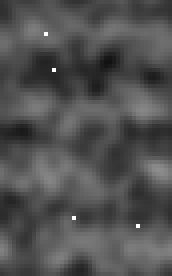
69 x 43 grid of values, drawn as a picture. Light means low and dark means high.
The top middle is the ninth with the highest average. Four lone cells stand out, each far lower than its neighbours. Stripes running across repeat 4 times from top to bottom. Overall the values sit about 70% of the way up the scale.
